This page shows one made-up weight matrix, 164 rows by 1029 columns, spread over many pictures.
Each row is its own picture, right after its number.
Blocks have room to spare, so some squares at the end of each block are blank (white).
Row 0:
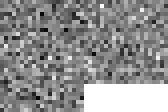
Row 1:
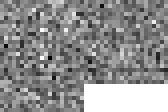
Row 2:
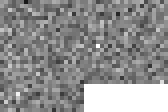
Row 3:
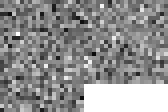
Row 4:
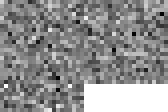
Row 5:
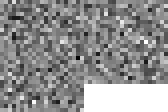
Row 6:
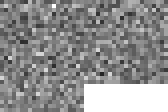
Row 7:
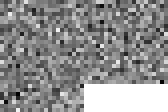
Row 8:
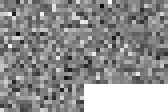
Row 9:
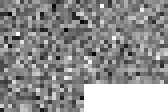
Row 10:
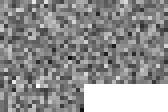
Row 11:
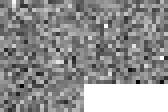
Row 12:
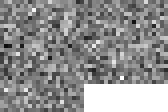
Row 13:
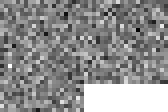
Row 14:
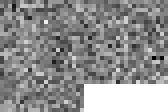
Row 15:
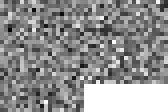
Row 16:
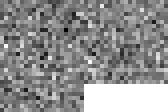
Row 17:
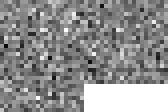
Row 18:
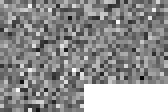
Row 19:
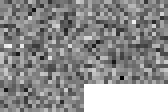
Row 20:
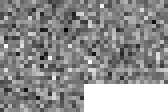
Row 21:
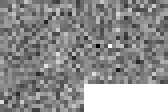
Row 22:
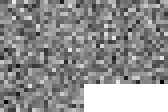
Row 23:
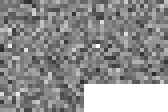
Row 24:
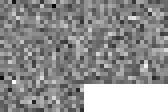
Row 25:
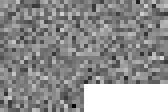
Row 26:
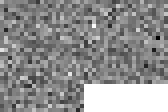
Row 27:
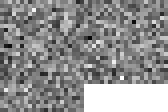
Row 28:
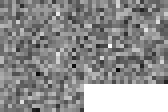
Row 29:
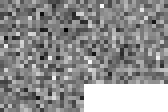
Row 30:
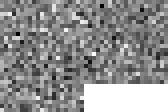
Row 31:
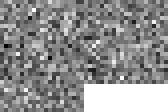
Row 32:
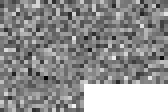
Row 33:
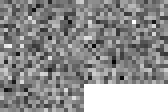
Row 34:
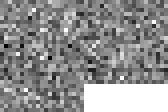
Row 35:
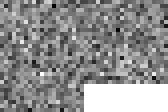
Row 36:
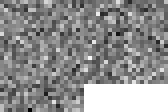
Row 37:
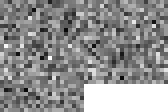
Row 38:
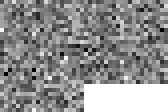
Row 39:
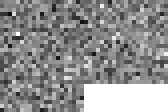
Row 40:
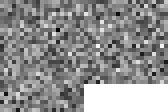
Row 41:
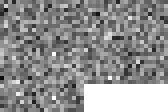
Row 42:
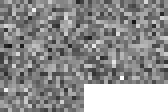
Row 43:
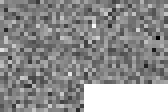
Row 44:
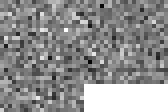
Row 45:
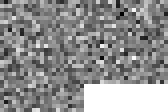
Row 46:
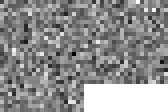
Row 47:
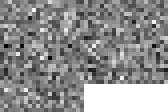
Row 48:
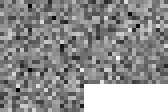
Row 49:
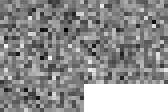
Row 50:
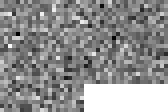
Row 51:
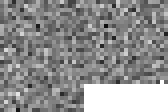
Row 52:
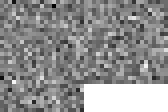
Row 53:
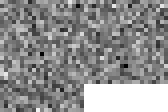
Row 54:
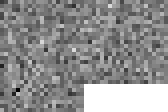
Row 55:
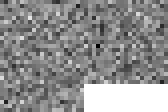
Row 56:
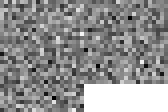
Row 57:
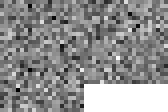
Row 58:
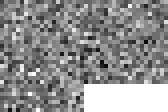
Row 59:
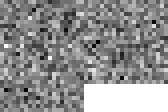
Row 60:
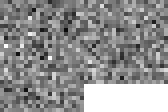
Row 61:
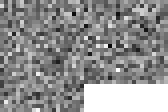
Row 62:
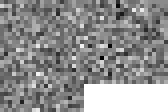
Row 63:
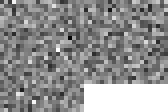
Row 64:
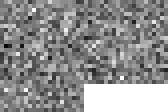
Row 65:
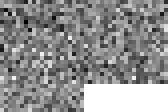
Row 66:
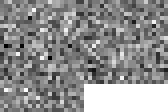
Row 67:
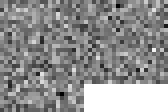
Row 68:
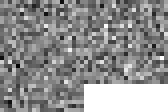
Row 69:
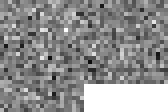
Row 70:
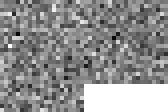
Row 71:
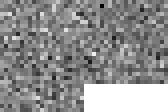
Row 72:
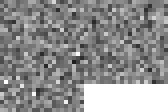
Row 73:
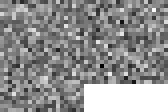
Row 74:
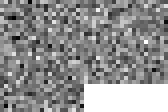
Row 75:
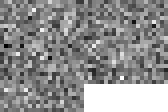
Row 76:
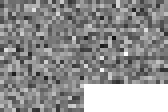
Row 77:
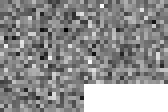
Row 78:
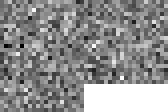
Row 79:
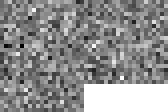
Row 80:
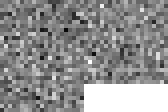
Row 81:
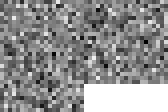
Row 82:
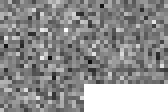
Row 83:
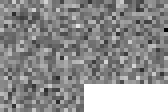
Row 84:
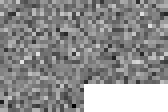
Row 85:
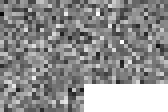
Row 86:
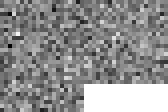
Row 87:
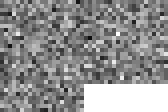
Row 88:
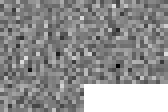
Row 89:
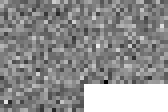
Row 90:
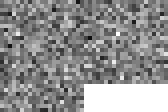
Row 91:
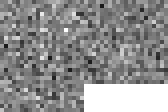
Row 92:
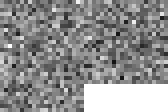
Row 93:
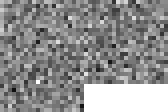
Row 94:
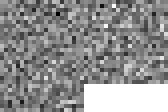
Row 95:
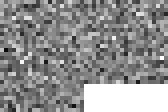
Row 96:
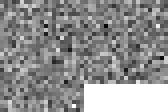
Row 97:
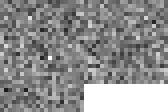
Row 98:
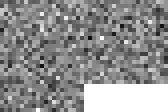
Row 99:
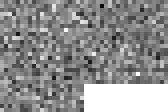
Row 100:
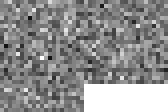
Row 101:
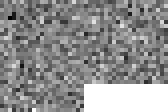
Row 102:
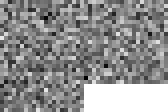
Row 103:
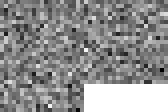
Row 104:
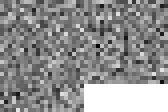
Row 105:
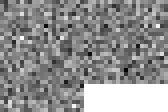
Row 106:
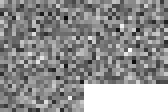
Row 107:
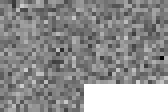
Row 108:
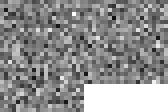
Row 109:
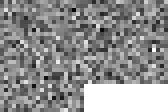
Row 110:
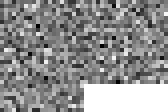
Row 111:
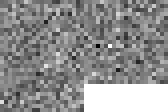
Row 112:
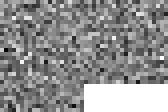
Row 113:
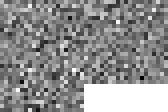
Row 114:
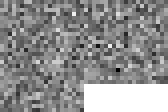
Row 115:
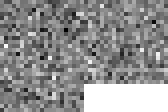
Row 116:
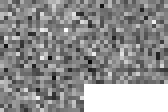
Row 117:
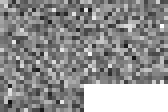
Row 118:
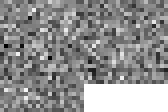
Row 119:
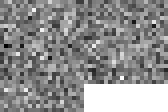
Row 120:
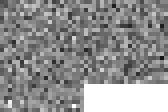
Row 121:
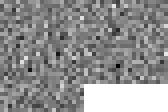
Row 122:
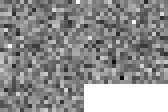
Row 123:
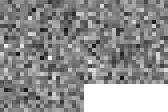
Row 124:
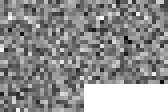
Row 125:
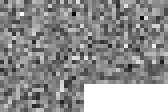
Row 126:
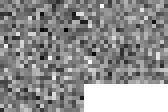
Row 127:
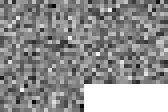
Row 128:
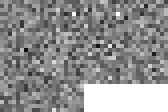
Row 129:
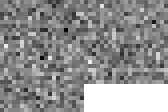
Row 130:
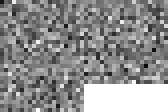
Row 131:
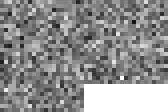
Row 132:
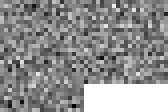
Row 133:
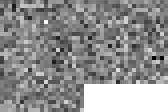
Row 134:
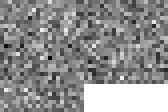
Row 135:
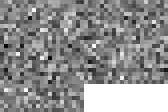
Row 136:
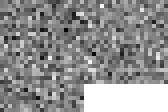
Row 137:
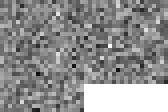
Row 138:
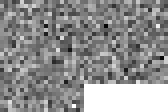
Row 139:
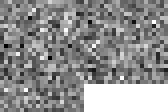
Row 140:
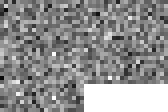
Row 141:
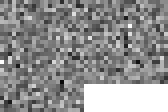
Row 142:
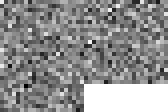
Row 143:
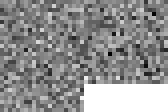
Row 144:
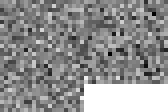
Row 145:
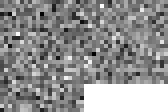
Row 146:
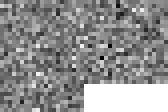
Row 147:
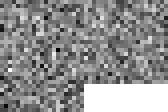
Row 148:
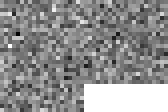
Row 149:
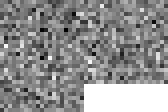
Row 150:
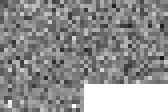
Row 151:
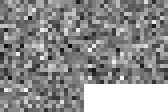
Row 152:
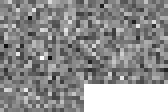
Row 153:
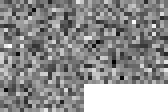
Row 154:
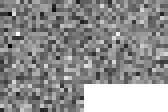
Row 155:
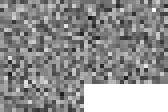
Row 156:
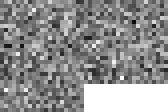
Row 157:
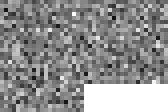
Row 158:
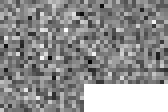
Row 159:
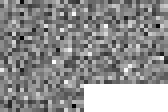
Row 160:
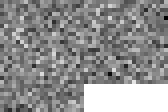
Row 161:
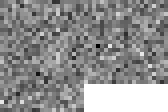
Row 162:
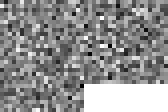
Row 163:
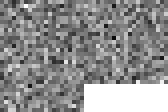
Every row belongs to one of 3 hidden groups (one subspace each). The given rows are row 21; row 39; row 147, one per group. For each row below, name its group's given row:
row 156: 39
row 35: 147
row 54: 147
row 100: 39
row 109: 147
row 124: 21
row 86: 39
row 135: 39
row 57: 147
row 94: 21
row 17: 39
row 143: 147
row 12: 39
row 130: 147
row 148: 39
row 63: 147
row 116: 39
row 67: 147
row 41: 147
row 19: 39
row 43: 147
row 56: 147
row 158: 39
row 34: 39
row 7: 21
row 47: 39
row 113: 147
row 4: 147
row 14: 21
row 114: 21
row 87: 39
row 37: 39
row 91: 39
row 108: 147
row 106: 147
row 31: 39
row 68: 21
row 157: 147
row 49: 39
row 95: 21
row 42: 39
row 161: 21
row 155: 147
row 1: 39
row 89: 21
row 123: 39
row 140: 147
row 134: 39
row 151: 39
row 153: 39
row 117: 21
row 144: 147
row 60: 39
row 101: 147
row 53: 147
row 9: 39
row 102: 147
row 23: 21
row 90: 39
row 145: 39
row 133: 21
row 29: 39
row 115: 39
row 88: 21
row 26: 147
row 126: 39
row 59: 39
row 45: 21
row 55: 21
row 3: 39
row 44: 39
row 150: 21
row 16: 39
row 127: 147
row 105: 21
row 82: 39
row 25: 21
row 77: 39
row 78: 39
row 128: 21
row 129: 39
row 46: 147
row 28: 21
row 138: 21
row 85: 147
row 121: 21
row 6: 147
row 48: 147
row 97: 39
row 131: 39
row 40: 21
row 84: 21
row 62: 21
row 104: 21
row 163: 21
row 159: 21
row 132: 21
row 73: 147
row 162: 21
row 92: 39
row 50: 39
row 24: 147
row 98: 147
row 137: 21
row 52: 147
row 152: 39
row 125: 21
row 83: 147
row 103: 147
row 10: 147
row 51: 21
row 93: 147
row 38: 147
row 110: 21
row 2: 21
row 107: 21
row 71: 39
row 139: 39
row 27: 39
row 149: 39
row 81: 147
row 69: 39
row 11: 21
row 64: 39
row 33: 39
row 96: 21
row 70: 39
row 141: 21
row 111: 21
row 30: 39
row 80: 39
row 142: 147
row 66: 39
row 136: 39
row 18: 147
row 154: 39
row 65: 147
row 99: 39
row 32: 21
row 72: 147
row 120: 21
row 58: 147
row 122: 39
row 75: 39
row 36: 147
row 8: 39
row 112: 21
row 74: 147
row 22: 21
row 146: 21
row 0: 39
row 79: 39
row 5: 147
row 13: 147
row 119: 39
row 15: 21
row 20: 39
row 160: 147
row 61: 21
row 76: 21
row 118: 39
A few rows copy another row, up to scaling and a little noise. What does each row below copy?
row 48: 57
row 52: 24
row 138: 96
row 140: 41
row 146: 62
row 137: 28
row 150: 120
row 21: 111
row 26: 43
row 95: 112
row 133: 14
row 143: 144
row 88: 121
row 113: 18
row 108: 157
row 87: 90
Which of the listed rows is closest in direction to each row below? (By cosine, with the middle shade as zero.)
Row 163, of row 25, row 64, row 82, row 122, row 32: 32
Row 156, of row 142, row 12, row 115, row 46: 12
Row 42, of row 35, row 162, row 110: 110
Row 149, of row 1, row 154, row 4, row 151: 154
